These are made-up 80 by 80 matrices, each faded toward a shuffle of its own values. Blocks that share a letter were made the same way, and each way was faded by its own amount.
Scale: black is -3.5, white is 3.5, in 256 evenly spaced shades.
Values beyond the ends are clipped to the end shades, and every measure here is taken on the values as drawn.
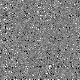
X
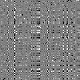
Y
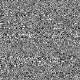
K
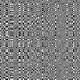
Y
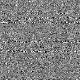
K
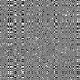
Y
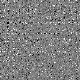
X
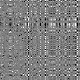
Y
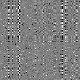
Y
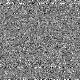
K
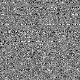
K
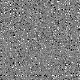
X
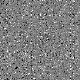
X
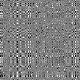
Y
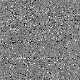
X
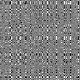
Y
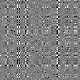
Y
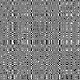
Y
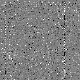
X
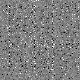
X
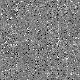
X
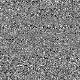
K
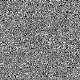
K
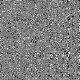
X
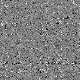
X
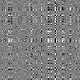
Y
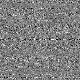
K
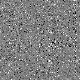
X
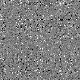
X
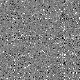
X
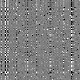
Y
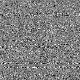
K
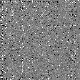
X
